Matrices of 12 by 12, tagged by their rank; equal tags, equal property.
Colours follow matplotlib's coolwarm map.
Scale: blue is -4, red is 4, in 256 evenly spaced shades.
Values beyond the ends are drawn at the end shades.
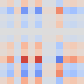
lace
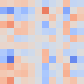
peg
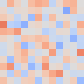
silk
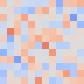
silk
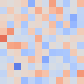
silk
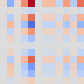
lace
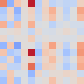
peg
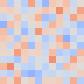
silk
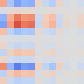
lace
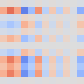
lace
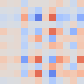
peg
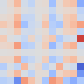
peg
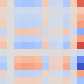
lace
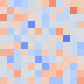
silk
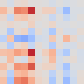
peg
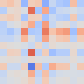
peg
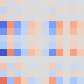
lace
